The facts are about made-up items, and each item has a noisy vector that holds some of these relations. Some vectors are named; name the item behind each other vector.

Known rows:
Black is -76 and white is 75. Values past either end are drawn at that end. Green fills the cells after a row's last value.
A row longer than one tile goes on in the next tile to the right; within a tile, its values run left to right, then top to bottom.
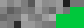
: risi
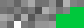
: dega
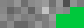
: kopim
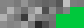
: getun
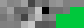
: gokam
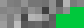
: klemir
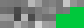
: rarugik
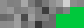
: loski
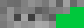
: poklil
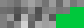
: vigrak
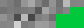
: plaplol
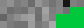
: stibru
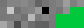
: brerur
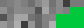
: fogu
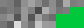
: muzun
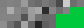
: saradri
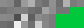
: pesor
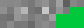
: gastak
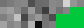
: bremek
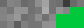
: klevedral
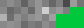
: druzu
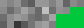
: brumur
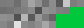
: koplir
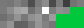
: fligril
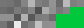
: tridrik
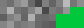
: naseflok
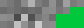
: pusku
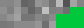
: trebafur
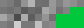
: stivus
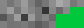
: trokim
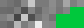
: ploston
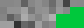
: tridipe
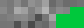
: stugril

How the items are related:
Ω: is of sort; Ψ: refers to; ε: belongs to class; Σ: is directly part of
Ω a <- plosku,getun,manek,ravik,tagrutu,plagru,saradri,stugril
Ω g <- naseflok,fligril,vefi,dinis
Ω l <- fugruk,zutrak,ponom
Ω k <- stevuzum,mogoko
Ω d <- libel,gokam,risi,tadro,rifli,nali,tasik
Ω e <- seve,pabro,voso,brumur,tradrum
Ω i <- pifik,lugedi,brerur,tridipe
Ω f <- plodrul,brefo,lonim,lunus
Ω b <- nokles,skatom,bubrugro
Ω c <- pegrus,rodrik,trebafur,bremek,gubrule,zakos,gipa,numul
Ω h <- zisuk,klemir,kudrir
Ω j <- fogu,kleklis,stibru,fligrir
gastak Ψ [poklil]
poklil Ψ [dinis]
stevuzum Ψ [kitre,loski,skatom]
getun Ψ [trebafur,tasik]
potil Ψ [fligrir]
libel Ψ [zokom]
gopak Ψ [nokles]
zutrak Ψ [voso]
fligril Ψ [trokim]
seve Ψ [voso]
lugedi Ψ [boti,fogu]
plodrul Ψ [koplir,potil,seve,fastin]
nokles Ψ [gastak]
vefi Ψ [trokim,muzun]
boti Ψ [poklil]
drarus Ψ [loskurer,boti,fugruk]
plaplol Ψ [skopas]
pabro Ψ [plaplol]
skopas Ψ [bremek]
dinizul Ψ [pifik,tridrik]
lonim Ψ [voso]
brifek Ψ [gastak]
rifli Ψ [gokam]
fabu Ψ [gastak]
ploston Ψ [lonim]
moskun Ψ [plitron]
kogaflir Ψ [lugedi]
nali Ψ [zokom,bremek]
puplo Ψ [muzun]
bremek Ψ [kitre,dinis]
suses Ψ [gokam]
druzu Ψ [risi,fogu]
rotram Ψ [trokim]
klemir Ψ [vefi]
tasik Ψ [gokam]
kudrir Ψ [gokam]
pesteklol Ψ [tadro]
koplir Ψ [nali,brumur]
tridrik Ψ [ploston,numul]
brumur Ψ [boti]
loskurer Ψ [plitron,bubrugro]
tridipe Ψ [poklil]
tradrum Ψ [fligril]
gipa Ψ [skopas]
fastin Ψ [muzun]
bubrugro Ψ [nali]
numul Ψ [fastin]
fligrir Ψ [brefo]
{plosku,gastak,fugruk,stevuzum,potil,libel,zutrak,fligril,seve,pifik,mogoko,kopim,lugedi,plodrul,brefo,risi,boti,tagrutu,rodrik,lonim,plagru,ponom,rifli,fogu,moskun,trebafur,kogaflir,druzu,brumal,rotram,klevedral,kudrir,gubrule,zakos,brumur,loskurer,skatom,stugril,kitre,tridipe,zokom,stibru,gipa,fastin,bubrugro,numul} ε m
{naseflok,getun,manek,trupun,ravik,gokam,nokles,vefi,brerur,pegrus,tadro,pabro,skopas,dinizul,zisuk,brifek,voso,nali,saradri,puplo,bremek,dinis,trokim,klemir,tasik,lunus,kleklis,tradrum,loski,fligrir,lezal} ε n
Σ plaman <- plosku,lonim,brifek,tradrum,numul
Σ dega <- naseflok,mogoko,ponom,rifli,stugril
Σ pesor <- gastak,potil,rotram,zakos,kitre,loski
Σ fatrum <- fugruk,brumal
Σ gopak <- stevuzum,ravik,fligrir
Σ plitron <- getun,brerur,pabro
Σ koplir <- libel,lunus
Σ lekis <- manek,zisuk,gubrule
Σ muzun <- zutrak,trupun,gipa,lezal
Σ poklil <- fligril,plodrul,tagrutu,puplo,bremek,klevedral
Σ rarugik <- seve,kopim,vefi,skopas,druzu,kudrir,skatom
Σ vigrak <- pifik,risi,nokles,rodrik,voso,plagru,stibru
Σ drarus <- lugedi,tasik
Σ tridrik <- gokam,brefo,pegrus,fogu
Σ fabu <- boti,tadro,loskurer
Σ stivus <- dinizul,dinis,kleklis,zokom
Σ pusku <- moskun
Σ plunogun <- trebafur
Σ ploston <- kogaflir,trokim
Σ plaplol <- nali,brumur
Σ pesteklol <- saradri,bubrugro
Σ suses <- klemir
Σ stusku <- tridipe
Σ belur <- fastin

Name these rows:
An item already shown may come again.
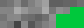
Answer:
tagrutu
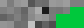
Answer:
nali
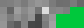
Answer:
plagru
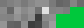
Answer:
plagru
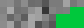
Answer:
brifek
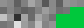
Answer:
suses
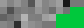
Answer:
risi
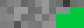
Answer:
klevedral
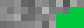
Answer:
trebafur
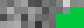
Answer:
dinis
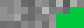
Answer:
trebafur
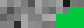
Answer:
risi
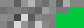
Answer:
pesor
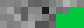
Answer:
pegrus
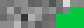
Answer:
vefi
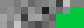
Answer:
zisuk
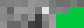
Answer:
plagru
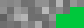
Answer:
zakos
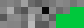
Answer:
kleklis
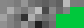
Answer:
getun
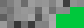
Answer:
pifik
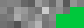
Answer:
numul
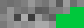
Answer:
poklil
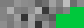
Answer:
lunus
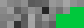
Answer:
pabro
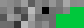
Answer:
voso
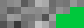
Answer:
seve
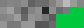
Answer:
pegrus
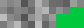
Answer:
kudrir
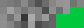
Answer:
puplo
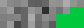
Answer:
pabro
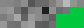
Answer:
pegrus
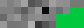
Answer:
tadro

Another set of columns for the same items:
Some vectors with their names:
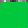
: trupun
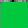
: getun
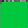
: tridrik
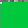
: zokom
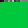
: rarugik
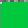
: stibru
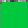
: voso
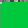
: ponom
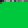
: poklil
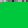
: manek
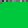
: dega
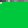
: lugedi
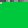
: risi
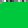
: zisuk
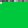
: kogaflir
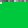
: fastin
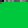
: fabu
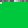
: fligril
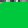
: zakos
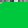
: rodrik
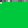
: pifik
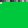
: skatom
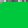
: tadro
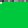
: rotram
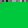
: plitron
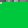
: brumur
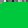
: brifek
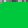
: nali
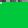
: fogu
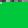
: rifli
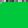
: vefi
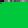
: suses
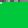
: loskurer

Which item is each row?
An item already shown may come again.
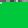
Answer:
plodrul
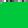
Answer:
zisuk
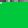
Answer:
risi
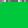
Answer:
brerur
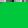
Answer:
pegrus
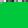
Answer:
naseflok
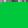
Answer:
nali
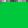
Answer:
voso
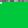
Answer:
zokom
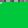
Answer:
plagru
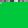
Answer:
rodrik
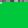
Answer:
ponom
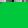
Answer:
pegrus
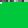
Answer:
kudrir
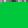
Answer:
kleklis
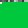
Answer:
kudrir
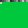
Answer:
skatom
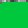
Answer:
voso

